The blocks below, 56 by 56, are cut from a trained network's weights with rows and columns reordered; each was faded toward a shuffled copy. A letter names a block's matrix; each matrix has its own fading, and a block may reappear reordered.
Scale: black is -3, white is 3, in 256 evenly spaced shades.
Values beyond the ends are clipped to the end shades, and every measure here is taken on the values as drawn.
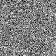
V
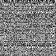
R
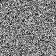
V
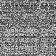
R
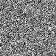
V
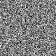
V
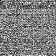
R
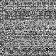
R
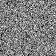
V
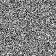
V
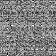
R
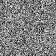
V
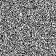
V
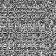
R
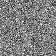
V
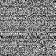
R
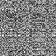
R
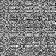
R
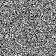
V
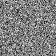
V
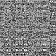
R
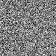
V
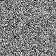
V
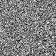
V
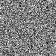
V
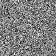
V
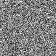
V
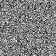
V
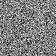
V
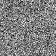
V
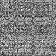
R
